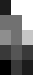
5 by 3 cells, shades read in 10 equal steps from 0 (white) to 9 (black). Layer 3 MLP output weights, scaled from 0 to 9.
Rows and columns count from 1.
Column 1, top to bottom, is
8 5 4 7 9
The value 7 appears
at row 4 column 1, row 4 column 3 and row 5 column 2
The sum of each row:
8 10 11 20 24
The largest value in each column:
9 7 8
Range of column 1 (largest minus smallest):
5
